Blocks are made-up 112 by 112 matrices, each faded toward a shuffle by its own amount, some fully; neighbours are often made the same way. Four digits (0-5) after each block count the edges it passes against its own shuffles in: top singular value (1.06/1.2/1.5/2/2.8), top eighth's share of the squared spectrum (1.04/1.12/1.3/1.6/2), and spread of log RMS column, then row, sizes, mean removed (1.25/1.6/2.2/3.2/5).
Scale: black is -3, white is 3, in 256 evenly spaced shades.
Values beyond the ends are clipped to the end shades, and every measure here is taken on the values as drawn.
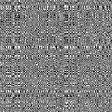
5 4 4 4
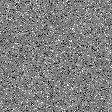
2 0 0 0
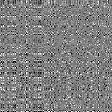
5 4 3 3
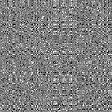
5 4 3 3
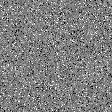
3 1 0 0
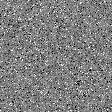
2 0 0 0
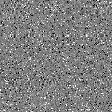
4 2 1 1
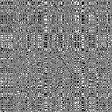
5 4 4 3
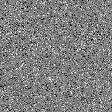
3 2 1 1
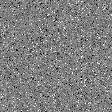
1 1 1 0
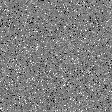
0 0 0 0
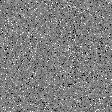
0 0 1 0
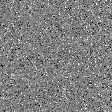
0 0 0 0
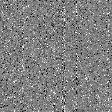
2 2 2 0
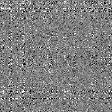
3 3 3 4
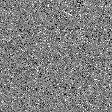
2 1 1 1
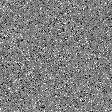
0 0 0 0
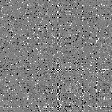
4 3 2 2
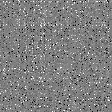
4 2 1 1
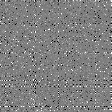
4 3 2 2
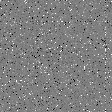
2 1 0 0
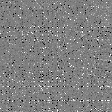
4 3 2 2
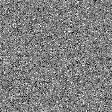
0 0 1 0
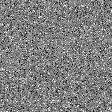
0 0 0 0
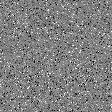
0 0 0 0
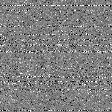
2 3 0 4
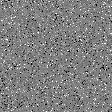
2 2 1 0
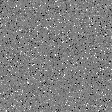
0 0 0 0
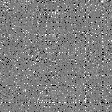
4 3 2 2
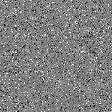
3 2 1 1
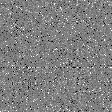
3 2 1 1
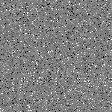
2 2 0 1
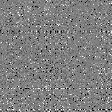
4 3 2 2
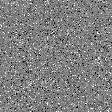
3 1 1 0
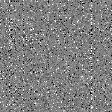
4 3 2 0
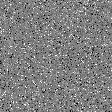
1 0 0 0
